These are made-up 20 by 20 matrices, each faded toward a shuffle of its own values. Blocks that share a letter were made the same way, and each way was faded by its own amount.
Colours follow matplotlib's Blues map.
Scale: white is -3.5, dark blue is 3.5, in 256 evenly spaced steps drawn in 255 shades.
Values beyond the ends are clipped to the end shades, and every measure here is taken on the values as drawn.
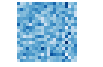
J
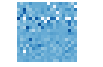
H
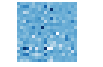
H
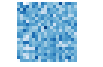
J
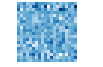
J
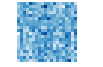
J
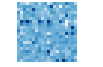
H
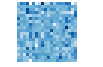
H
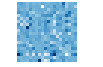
H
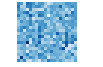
J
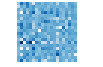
H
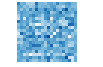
J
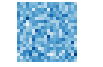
J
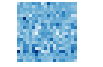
H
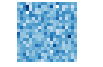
J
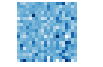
H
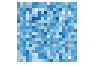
J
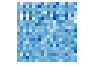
H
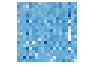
H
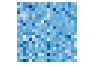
H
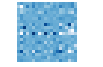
H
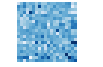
H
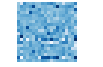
H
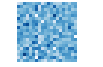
J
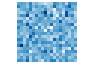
J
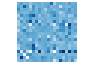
H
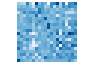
H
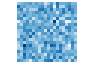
J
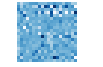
H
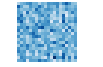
J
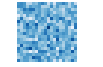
J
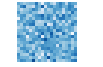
J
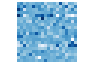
H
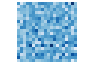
J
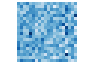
J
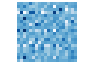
H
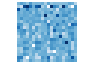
H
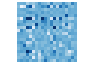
H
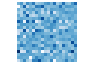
H
